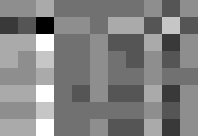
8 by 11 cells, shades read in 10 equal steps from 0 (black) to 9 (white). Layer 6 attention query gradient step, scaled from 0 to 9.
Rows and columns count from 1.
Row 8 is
6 6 9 4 4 5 3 3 6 2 5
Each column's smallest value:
2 3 0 4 3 4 3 3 3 2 3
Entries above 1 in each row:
11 10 11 11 11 11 11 11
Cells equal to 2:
4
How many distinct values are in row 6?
6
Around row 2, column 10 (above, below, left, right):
3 2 3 3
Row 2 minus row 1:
-3 -2 -6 1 1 0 2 2 -2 4 -2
